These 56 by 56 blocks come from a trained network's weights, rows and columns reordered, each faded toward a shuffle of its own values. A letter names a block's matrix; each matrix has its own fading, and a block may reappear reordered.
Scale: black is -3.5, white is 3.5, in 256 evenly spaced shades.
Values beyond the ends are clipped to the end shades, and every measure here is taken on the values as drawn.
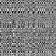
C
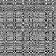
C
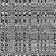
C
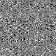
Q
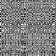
C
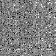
Q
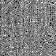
Q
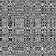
C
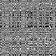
C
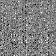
Q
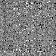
Q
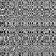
C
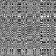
C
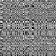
C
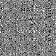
Q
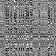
C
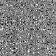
Q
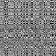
C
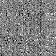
Q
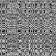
C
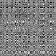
C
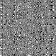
Q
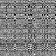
C
